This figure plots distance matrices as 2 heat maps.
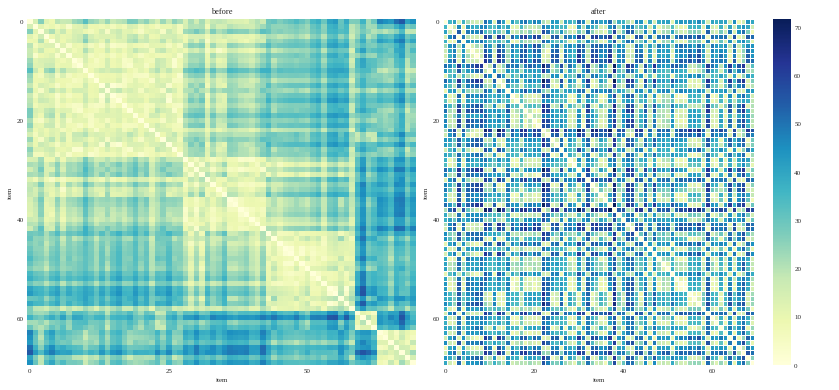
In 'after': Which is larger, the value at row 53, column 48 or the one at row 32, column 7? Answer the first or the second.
the second
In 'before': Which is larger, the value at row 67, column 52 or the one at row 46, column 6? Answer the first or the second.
the first
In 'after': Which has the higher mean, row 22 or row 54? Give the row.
22
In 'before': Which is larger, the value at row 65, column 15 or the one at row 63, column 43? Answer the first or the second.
the second
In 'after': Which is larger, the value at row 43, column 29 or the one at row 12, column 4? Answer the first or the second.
the second
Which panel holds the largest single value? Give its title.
after
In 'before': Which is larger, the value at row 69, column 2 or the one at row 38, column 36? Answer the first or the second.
the first
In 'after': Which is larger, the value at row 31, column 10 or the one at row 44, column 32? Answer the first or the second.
the second
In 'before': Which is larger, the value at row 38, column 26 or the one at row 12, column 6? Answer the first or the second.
the first
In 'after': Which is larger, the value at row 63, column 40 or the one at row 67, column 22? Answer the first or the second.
the first
